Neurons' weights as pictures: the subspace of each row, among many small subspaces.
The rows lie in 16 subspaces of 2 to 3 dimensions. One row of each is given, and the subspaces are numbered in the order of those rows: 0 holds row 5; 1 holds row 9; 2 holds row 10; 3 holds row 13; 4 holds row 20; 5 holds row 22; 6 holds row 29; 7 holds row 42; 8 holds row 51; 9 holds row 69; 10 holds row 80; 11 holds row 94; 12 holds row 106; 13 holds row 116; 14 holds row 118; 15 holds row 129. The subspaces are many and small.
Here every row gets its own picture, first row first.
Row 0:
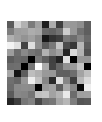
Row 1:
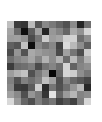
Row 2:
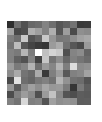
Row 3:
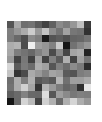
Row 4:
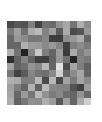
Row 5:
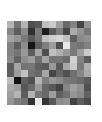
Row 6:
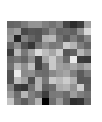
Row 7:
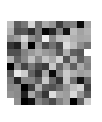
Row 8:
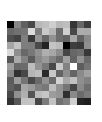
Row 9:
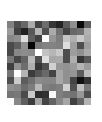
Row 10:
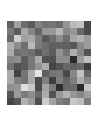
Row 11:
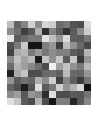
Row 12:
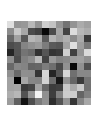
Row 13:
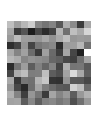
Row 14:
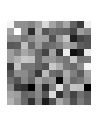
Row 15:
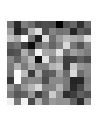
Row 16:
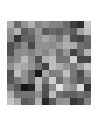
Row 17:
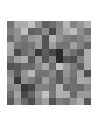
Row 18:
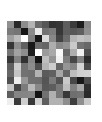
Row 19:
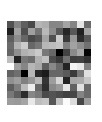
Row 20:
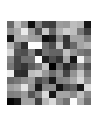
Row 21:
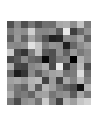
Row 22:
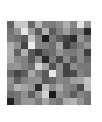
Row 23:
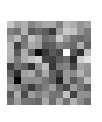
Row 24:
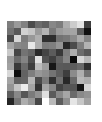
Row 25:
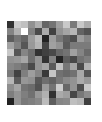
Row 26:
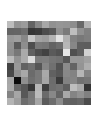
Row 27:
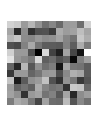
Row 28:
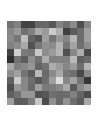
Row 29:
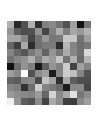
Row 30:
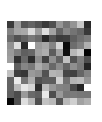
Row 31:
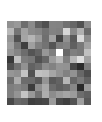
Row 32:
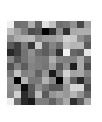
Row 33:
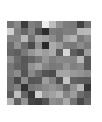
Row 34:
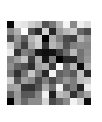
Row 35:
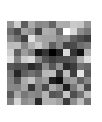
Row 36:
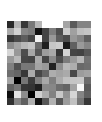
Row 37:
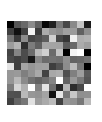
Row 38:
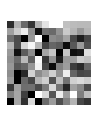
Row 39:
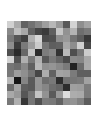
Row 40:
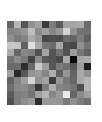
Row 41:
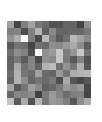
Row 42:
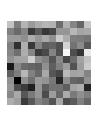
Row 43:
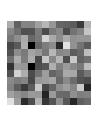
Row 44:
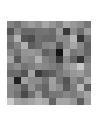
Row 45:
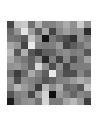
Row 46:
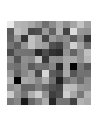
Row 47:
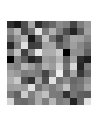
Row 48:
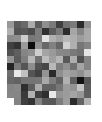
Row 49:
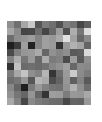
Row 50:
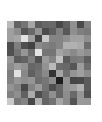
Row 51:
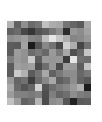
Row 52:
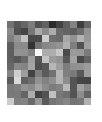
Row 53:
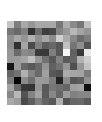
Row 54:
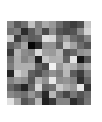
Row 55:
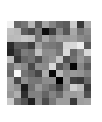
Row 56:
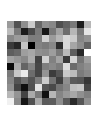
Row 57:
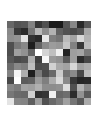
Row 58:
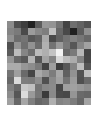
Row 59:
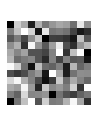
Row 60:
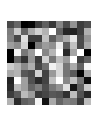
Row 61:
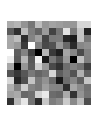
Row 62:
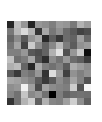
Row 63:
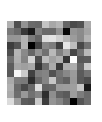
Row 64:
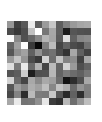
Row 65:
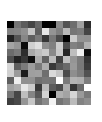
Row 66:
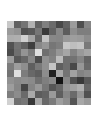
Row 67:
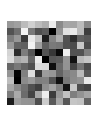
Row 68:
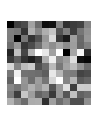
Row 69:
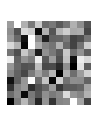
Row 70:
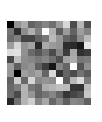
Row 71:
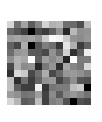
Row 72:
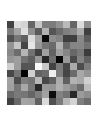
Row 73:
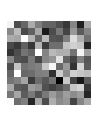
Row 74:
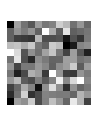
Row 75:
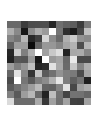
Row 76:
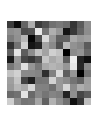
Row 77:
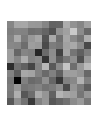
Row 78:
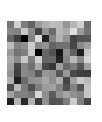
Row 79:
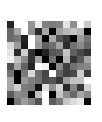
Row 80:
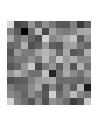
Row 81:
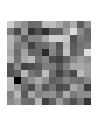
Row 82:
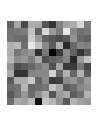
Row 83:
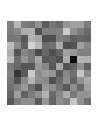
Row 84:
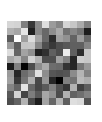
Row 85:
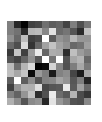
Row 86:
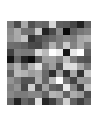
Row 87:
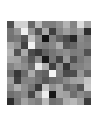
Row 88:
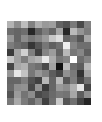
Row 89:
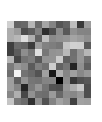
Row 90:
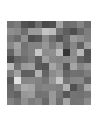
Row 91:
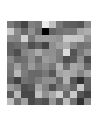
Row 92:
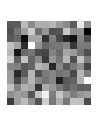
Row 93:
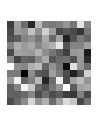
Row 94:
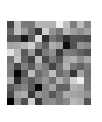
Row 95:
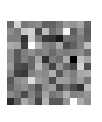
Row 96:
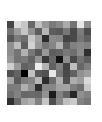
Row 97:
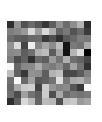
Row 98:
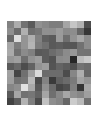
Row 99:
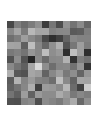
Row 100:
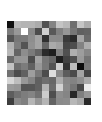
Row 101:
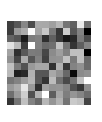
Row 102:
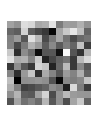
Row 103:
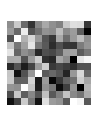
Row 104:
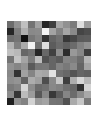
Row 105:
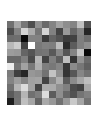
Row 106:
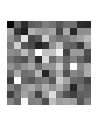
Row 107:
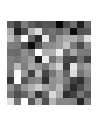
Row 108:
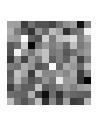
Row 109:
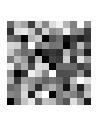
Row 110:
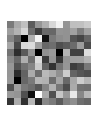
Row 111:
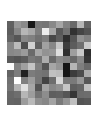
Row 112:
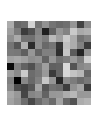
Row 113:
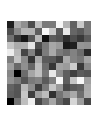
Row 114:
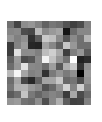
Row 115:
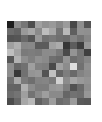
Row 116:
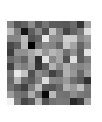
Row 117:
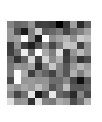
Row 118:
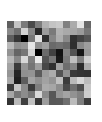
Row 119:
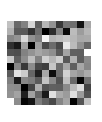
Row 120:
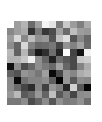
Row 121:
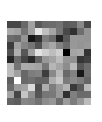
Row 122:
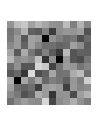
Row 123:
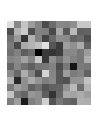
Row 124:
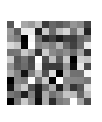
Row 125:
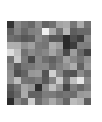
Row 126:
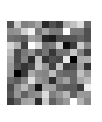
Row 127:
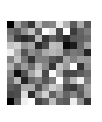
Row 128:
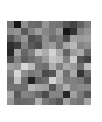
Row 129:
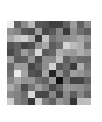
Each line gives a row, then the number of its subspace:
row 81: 0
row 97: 7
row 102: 13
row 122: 6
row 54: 4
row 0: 0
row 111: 5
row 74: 11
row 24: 4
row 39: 14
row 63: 8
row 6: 4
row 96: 6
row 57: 1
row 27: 3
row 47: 9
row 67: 13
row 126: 8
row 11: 4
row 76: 9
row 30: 7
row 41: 14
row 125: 11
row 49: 3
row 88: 9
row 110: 15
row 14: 2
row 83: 8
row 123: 12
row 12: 11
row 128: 0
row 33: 12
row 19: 6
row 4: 9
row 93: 6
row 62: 10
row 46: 11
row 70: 14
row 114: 9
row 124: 9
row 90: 13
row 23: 7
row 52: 1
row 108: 3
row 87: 5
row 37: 2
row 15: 11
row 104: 12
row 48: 1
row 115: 15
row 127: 12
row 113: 12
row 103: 2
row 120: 4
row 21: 9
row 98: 2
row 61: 3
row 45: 5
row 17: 10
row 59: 10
